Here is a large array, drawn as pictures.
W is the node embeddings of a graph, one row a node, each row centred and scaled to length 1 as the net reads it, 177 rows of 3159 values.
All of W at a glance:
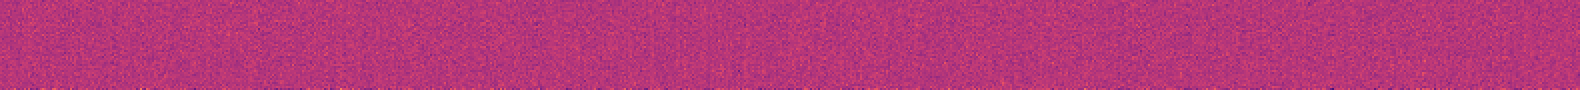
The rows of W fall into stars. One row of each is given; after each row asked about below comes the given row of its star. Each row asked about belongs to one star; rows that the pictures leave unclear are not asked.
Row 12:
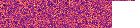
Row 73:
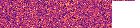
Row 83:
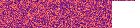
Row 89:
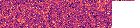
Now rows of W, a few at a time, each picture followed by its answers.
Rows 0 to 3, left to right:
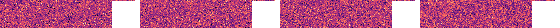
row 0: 89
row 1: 73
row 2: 73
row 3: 12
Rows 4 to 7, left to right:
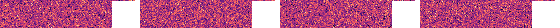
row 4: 89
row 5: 83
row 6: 73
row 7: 83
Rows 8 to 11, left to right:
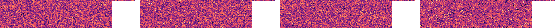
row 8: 83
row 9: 12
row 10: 83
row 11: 12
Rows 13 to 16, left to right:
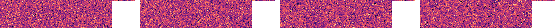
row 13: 83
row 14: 73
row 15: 89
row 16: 89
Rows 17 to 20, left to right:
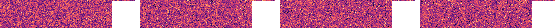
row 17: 73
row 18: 73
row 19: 12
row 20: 89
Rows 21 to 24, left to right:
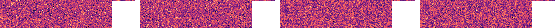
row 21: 12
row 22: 73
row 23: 12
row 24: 12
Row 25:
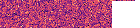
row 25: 73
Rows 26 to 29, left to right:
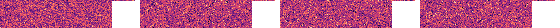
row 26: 12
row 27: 89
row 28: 73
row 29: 83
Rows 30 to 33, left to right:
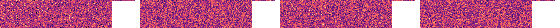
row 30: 12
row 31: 12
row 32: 83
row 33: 12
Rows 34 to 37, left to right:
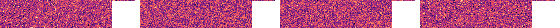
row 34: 73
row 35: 83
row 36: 83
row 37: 12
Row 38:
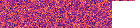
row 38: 89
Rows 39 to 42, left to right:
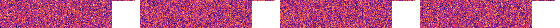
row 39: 89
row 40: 89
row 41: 89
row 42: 73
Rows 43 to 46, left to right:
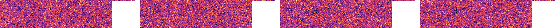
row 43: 89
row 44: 73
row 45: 12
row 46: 12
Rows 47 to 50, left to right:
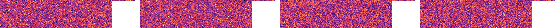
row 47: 12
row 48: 12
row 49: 83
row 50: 12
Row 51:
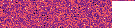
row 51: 12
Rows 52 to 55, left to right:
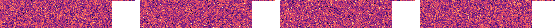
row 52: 83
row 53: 89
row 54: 89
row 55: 83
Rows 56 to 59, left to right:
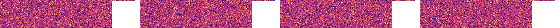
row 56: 73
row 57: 73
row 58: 12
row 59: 73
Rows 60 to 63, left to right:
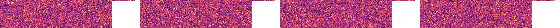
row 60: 12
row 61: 73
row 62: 12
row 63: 83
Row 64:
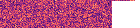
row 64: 89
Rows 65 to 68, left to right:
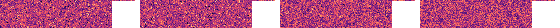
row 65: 89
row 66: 89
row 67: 83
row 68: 12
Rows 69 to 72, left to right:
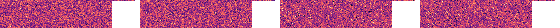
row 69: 12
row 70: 12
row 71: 83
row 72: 83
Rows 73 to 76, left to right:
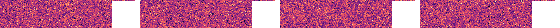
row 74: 89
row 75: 89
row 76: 89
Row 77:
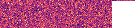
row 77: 12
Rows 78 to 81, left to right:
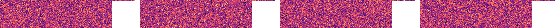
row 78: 89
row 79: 73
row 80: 73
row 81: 12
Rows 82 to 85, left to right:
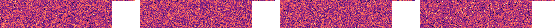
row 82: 89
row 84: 83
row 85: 83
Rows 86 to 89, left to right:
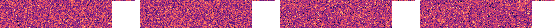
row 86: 12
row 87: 73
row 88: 83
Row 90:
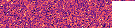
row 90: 12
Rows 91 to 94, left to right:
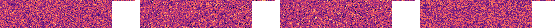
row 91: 89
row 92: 73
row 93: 73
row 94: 12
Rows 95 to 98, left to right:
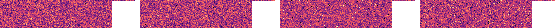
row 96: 89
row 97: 12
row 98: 89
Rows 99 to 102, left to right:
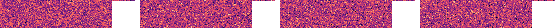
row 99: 73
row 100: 89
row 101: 73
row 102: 83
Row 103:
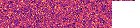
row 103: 83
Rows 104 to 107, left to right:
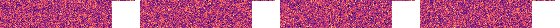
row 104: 12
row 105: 89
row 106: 89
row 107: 73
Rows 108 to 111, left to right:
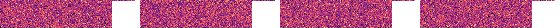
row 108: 89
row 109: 73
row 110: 73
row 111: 89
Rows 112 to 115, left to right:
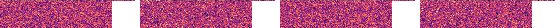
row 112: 83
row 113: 12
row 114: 83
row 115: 83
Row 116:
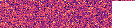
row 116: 89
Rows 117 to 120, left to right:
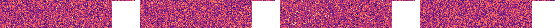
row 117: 12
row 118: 12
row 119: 83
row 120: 73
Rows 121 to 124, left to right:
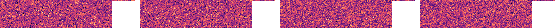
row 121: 83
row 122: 73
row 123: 12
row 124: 89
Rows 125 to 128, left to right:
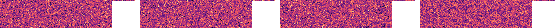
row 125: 73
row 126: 73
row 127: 12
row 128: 73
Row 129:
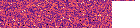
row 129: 12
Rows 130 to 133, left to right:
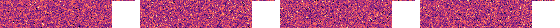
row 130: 12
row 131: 12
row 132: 83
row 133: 73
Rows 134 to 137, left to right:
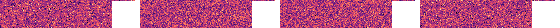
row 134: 89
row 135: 73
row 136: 73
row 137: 12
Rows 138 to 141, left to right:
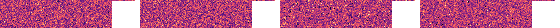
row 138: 83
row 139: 73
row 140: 89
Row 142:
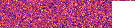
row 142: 12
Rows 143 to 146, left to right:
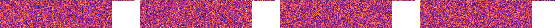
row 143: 89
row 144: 73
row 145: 83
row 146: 73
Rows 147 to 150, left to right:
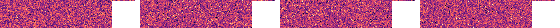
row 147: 12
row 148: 83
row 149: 83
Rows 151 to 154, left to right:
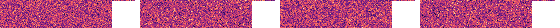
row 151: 12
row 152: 73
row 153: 12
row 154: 73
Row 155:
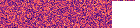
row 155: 89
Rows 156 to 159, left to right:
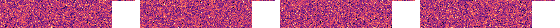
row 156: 89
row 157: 12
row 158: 83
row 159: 73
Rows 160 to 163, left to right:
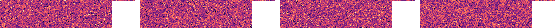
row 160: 89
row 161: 73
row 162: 12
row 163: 89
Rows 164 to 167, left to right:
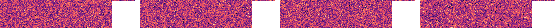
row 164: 73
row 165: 89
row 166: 83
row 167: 73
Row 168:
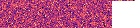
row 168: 83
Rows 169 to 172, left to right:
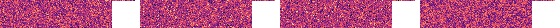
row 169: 73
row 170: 73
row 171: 83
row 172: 89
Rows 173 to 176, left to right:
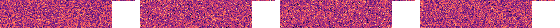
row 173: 12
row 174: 12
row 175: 89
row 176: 83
